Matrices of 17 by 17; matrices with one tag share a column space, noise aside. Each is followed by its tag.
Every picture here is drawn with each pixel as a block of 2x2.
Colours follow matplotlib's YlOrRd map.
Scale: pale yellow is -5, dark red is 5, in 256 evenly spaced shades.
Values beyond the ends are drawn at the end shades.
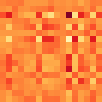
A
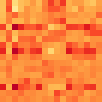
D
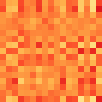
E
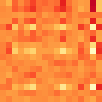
D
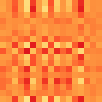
E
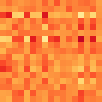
A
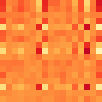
D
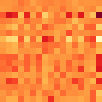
A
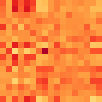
E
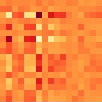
A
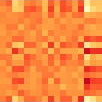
E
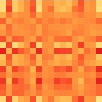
E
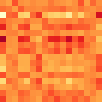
A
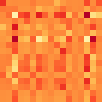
A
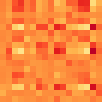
D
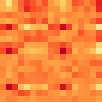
D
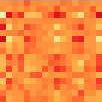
A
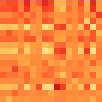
D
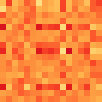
D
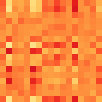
E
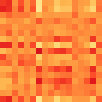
E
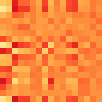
E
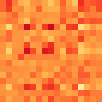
D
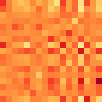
E
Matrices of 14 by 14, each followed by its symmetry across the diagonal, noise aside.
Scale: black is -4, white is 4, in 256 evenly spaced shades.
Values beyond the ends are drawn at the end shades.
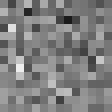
antisymmetric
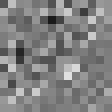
symmetric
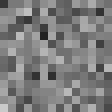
neither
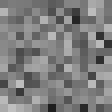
neither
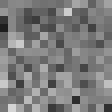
neither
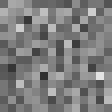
neither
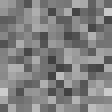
neither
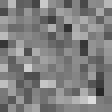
antisymmetric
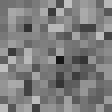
symmetric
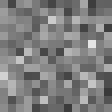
neither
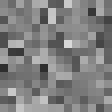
antisymmetric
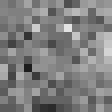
antisymmetric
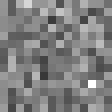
neither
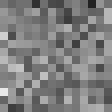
antisymmetric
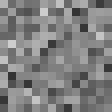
symmetric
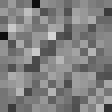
symmetric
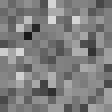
symmetric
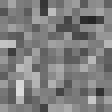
antisymmetric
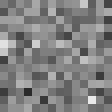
neither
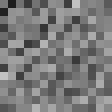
symmetric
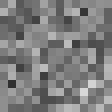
symmetric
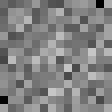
symmetric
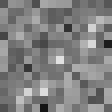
symmetric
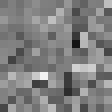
antisymmetric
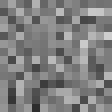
antisymmetric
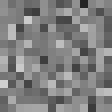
antisymmetric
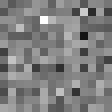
neither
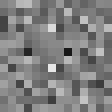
antisymmetric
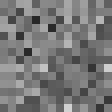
symmetric
